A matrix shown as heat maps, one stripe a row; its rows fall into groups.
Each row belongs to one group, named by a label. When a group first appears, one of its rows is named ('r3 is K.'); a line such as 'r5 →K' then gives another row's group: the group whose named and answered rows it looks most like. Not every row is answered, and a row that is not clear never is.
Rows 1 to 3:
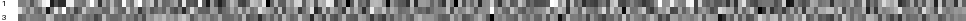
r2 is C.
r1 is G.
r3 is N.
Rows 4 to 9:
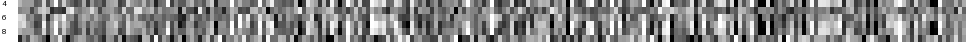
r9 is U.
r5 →G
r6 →C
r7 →C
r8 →C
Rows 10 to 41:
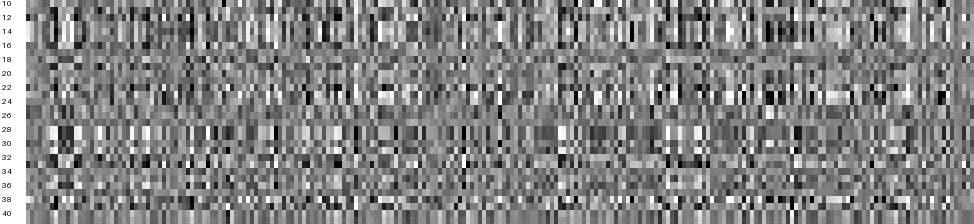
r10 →C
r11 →U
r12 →U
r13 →C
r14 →C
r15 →C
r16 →U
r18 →G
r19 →U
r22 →U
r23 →C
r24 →C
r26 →N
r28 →G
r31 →G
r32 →U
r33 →U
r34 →G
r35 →G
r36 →G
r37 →N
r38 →C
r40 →G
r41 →G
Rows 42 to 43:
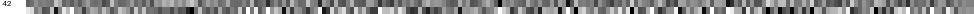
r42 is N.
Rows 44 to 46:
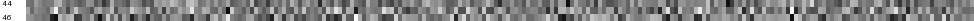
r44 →N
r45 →G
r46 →U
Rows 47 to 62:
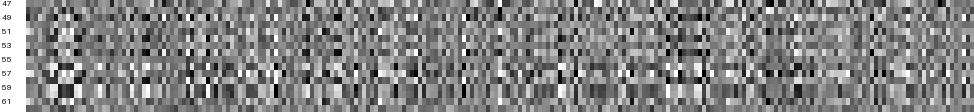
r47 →C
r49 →U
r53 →G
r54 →U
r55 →C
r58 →U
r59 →G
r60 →G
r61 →C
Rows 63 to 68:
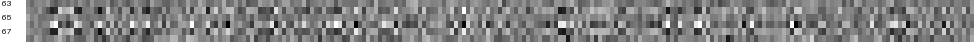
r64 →U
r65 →G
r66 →G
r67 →U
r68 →N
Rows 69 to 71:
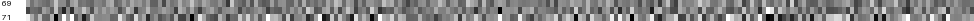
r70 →N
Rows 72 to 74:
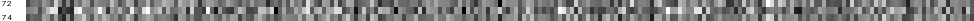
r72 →N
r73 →G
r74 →N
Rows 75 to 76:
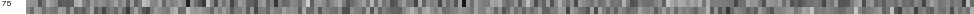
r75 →G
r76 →N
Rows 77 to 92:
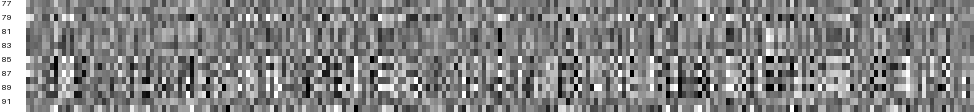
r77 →G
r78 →N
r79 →C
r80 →G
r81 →N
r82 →N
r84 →N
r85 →C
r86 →U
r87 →C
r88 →U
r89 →C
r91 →N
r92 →G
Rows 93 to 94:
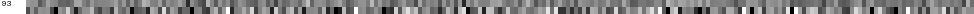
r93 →G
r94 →U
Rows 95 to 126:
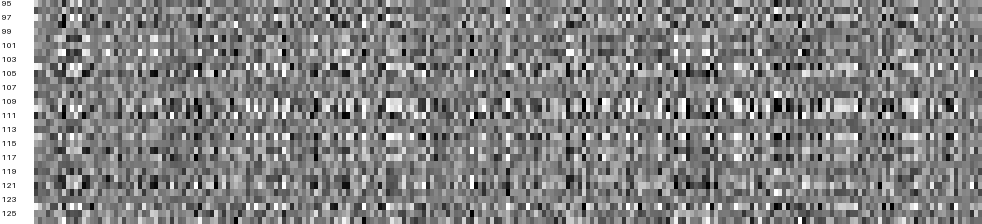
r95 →C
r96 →N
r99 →G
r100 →G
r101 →C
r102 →G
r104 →C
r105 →U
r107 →G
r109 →C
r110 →C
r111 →U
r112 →G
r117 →C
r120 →U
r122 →N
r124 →C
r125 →G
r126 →G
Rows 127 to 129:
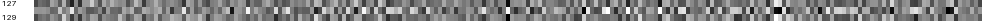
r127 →N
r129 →N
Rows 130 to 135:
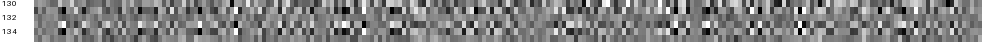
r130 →C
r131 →U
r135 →N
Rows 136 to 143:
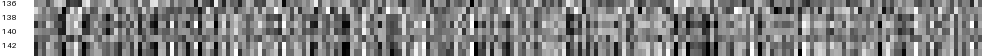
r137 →C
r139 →U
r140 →U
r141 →N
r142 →U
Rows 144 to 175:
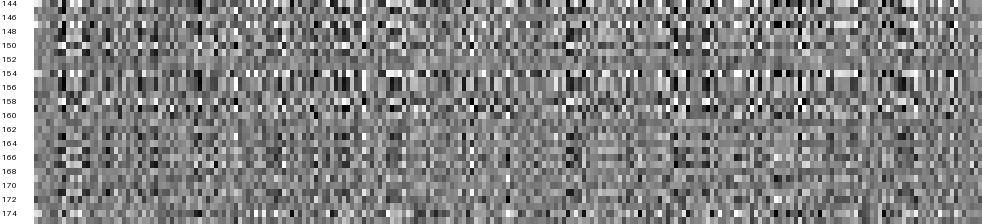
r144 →C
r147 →C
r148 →U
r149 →U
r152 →N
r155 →U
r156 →U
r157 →N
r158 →G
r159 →U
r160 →C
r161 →G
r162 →N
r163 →U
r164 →G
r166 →N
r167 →U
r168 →G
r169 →C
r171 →U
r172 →N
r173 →G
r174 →C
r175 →G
